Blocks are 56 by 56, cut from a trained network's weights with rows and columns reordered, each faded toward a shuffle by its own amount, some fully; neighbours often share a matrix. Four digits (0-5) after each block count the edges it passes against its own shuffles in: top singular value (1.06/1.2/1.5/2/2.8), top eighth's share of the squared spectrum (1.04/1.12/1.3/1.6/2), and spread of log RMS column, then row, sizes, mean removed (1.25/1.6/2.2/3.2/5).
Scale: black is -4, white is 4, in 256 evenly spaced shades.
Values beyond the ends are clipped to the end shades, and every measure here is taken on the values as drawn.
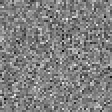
3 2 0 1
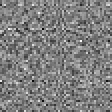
4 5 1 3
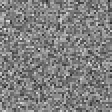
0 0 0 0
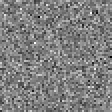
0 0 0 0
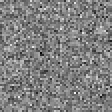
2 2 0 0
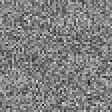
3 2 1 0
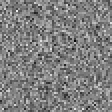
3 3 1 1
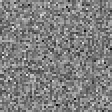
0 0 0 0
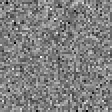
0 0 0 0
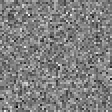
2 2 0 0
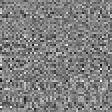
4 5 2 3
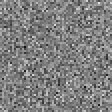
3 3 1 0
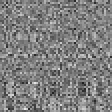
4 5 2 2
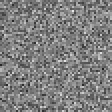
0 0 0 0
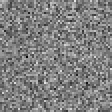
3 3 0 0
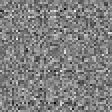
4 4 2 2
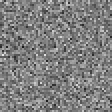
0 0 0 0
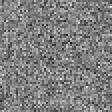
2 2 0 0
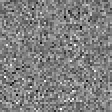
2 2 1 0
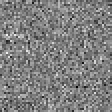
2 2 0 0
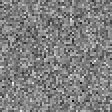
1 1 0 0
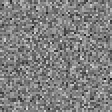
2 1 0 0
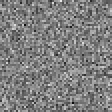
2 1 0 0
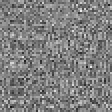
4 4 2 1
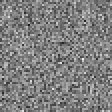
2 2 0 0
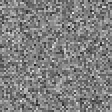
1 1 0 0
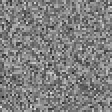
1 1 0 0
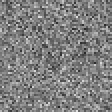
2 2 0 0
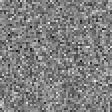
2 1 0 0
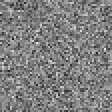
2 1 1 0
